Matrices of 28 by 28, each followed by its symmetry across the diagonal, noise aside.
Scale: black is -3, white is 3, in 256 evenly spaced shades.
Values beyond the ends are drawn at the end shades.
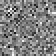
symmetric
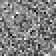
symmetric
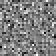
antisymmetric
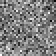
antisymmetric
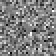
antisymmetric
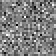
antisymmetric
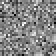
symmetric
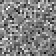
symmetric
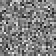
antisymmetric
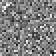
symmetric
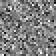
antisymmetric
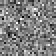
antisymmetric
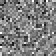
symmetric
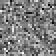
antisymmetric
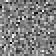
antisymmetric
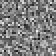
symmetric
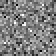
symmetric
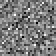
symmetric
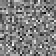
antisymmetric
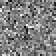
antisymmetric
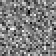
antisymmetric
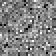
symmetric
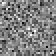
symmetric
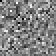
symmetric
